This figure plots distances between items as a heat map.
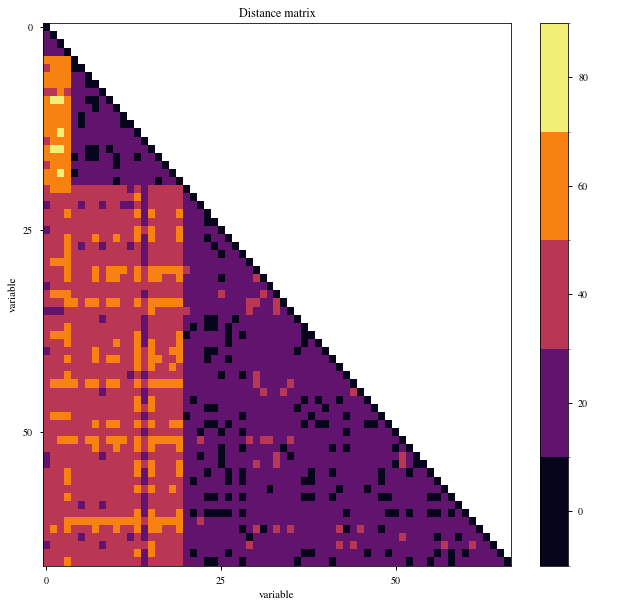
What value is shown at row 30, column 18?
60
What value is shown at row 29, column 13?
40
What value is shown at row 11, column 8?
20
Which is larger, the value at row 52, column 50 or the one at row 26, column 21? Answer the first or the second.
the second
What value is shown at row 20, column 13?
40
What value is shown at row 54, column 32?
20
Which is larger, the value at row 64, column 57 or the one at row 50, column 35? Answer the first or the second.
the first
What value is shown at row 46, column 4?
40
